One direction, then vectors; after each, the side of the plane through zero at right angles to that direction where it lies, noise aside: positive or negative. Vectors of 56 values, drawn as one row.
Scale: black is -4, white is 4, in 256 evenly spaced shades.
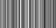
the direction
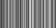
negative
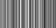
positive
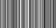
positive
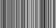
positive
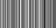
positive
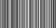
positive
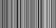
negative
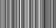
positive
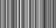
positive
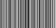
negative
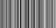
negative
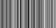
negative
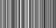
positive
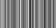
positive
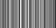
positive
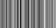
negative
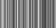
positive
